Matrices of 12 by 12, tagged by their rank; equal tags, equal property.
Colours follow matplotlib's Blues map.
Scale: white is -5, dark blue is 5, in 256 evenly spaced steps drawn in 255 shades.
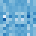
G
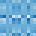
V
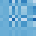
V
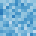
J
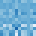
G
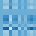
V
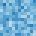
J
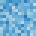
J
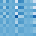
V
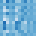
G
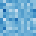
G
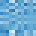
G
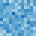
J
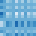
V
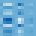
V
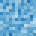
J
